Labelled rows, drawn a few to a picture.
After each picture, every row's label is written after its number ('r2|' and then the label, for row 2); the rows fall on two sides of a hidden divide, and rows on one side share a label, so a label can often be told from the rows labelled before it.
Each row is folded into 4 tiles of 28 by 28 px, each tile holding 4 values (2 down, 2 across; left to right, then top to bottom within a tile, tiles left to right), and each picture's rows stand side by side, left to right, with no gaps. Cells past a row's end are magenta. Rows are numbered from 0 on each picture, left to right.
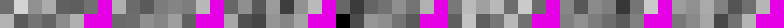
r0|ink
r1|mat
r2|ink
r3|mat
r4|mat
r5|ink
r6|ink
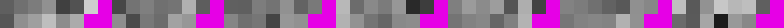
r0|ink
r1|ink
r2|ink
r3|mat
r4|ink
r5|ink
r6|mat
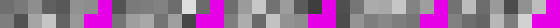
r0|ink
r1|mat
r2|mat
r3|mat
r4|ink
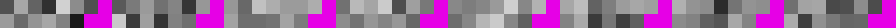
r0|mat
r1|ink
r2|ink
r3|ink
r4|mat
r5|mat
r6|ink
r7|ink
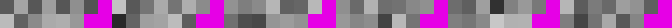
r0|ink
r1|mat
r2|ink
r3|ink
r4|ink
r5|mat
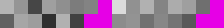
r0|mat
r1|mat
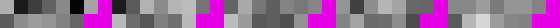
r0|mat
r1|ink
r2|ink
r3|mat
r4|mat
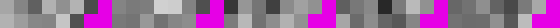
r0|mat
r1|mat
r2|ink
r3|ink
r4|ink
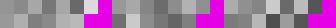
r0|ink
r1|mat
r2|mat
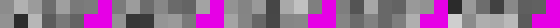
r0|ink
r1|ink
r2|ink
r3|ink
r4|ink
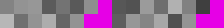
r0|ink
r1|mat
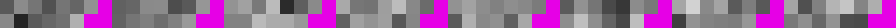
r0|ink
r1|ink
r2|ink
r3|mat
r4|mat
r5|ink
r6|mat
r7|mat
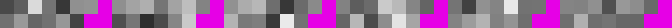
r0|ink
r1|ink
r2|ink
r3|mat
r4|mat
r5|mat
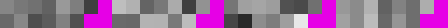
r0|mat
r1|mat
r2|ink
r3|ink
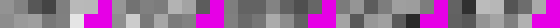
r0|ink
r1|mat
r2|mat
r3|mat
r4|ink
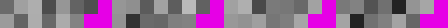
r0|ink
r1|ink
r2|ink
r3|ink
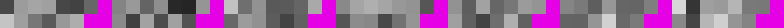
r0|ink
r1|ink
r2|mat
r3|mat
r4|ink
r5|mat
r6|mat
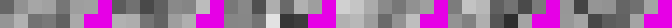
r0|ink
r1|ink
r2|mat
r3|ink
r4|ink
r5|ink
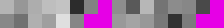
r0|mat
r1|mat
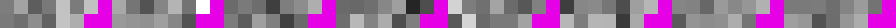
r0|ink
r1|mat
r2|ink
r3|mat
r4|mat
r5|ink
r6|mat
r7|ink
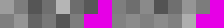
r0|mat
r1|ink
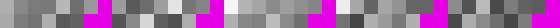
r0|mat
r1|mat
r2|mat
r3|mat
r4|mat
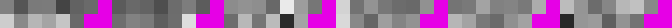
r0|ink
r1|ink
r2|mat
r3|ink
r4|ink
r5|mat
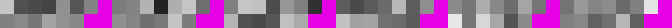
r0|mat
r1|ink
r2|ink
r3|mat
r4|ink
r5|ink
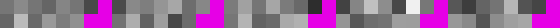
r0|mat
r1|mat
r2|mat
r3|ink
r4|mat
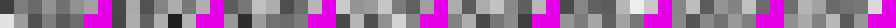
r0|ink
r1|mat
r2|ink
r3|mat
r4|mat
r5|ink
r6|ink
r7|ink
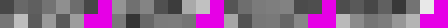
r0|mat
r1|ink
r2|ink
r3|ink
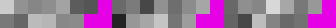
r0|mat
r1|mat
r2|mat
